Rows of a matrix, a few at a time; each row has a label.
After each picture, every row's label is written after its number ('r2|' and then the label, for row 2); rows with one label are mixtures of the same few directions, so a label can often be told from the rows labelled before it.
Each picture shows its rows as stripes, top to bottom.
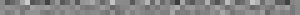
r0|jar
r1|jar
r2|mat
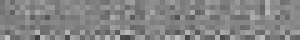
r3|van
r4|mat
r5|van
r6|jar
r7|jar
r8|jar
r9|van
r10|van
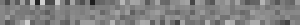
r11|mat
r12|mat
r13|jar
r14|van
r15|jar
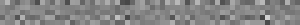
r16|van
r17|jar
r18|mat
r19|mat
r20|mat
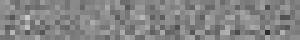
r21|van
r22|van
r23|jar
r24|jar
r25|mat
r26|jar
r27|van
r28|van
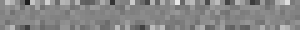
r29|jar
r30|mat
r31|van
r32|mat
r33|van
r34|jar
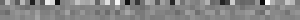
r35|mat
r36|jar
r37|van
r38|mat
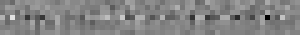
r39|van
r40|jar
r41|mat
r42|van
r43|mat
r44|mat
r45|van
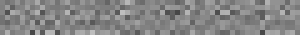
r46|van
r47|van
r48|van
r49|mat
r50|mat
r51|mat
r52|mat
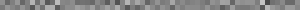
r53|mat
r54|mat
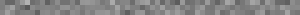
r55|jar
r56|jar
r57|van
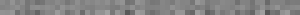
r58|van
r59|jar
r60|van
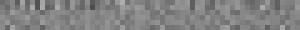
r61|mat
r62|mat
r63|van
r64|jar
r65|van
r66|van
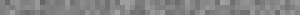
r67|van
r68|van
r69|jar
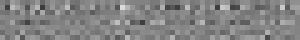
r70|van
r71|van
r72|mat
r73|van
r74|jar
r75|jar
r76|mat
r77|mat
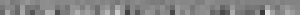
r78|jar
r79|mat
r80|mat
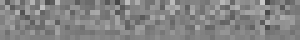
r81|mat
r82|van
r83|mat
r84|jar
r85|mat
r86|van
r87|mat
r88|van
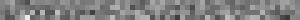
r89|jar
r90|jar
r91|mat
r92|jar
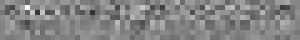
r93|jar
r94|jar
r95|mat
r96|jar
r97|jar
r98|jar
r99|mat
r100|jar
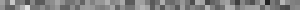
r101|van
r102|jar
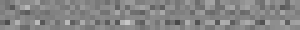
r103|van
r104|jar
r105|jar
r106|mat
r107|van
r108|jar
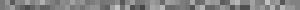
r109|van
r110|jar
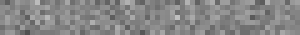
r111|van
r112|jar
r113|mat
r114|jar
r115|mat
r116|mat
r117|jar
